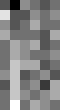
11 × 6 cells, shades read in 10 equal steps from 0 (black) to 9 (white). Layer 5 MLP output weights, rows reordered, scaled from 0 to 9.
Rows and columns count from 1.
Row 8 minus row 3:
0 4 -1 -2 1 -1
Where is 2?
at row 9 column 5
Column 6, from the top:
4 5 4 6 4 5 4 3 6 6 4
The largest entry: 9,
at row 11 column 2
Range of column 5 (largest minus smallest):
3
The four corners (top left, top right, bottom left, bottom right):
3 4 4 4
